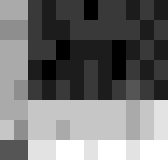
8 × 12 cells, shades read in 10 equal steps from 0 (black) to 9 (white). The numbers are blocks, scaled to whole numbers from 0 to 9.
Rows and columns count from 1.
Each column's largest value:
7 6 8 8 9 9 8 9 9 8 9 9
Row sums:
27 27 23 23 28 82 81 92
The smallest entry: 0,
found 5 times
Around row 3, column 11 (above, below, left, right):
1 1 1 1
